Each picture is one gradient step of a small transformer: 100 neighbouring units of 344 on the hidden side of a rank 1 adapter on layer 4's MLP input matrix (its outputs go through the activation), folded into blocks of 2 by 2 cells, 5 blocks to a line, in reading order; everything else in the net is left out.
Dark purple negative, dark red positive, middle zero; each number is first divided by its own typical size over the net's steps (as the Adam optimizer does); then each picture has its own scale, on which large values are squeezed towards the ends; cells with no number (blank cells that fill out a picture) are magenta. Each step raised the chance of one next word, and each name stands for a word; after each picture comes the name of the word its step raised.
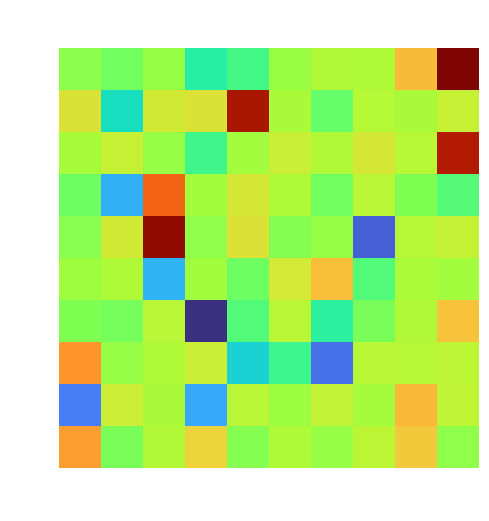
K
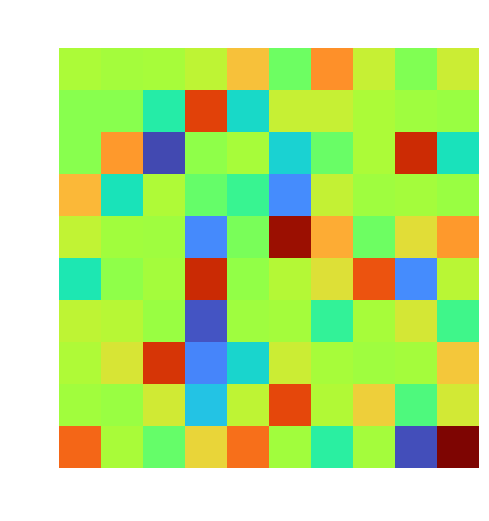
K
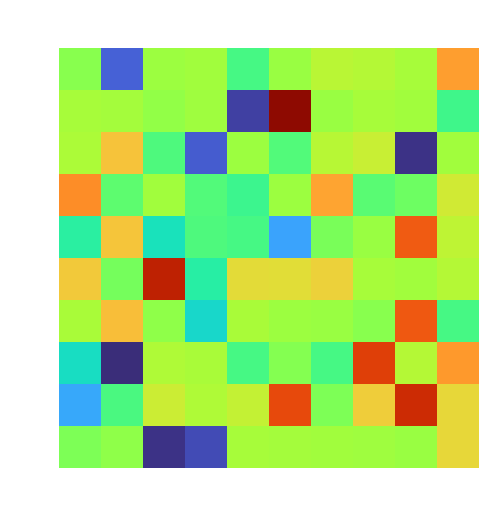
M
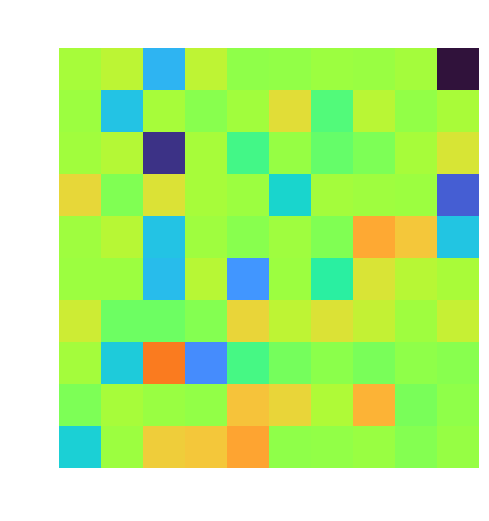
K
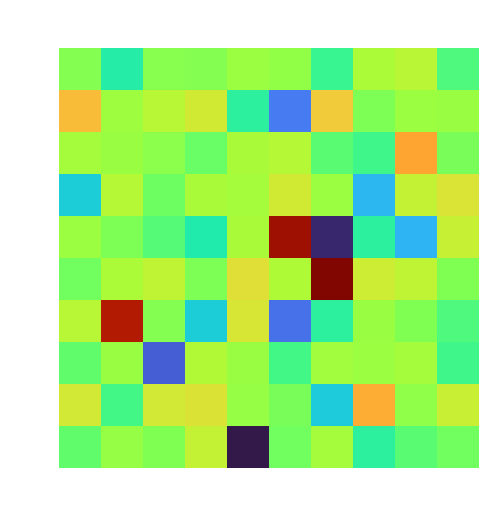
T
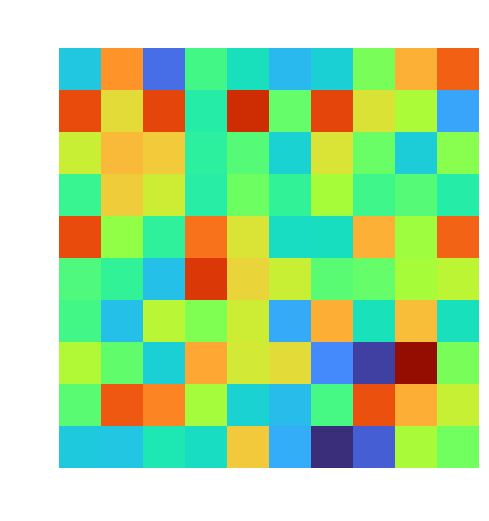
M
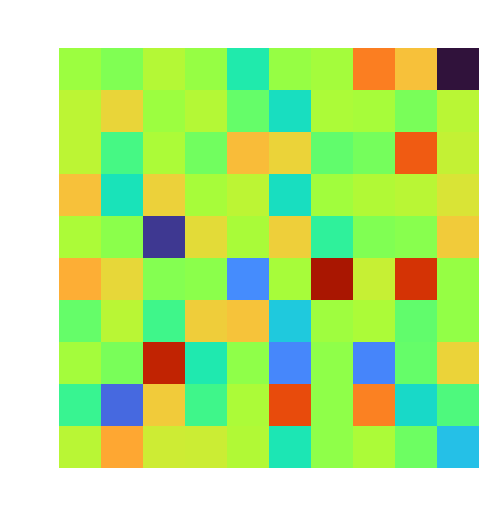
K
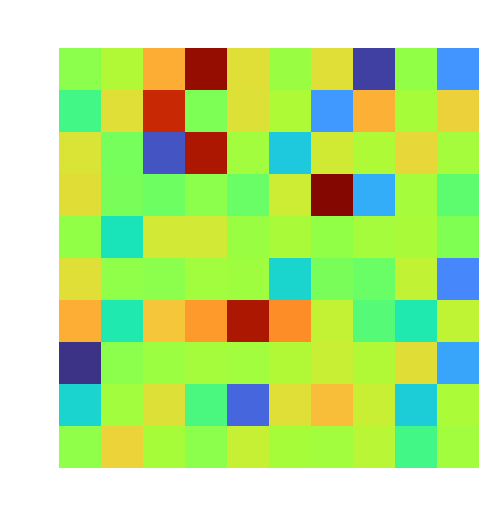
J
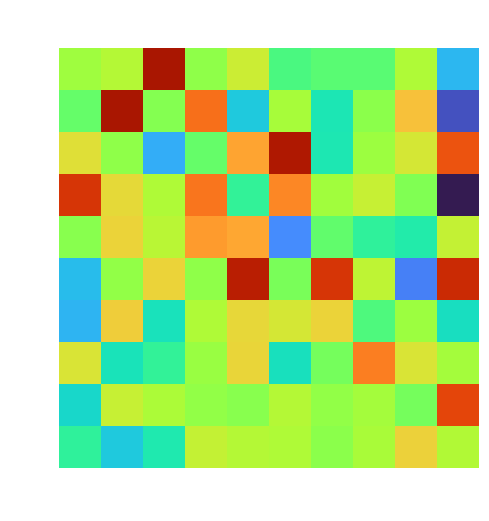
T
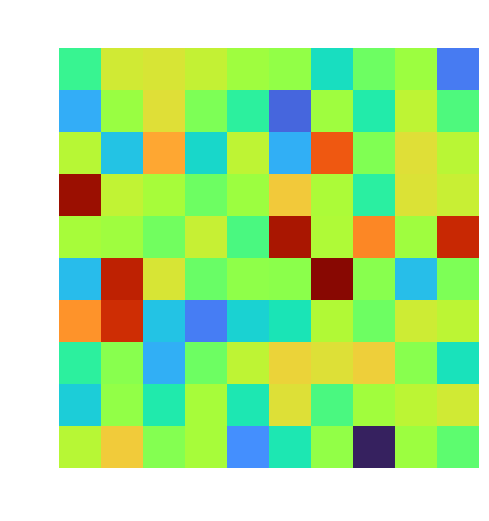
T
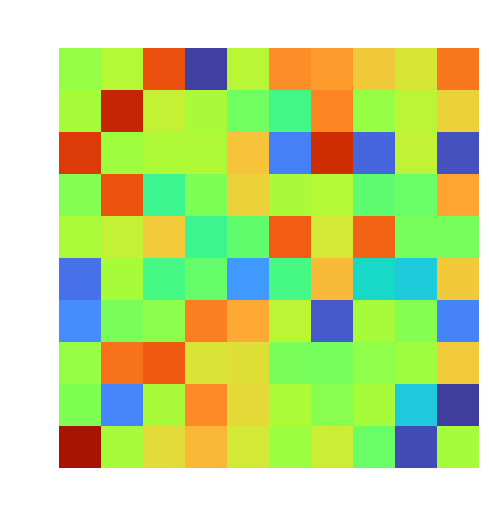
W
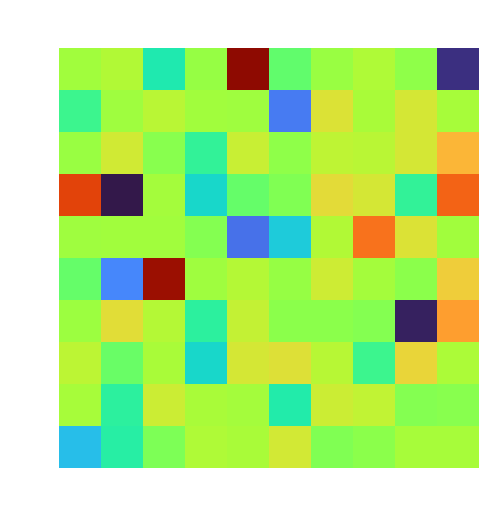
K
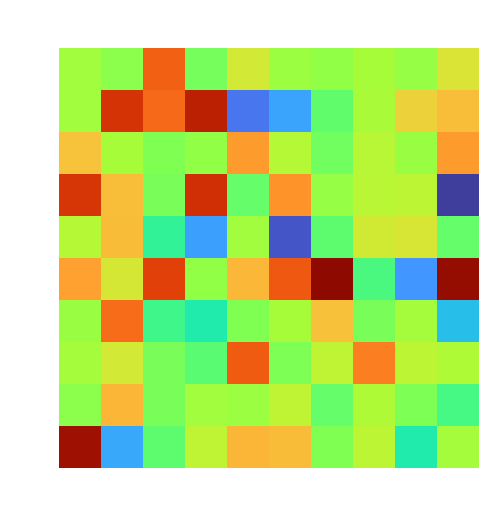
T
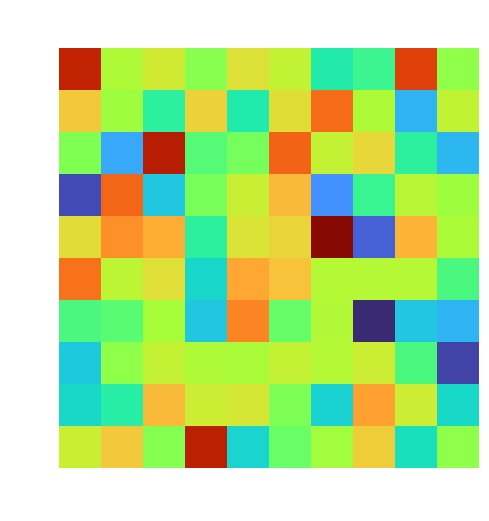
J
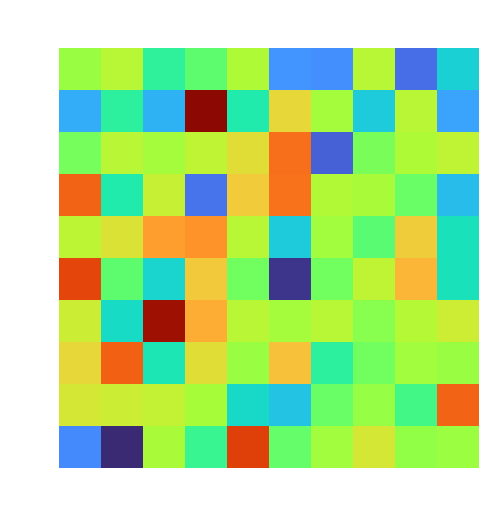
J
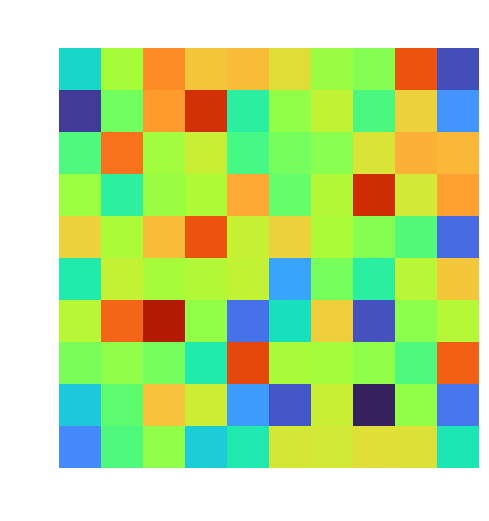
J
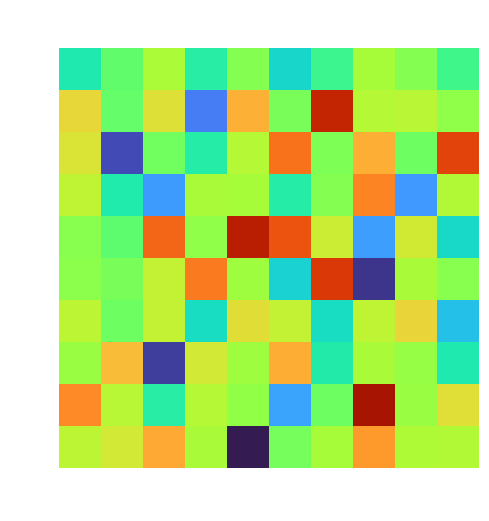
M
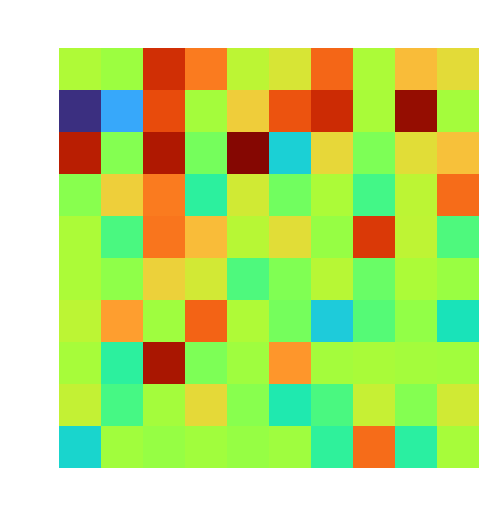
W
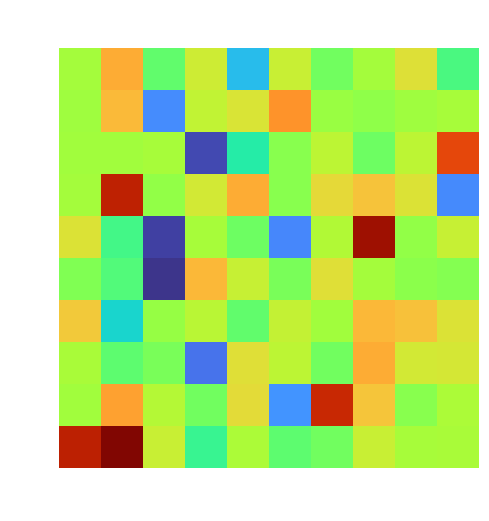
K
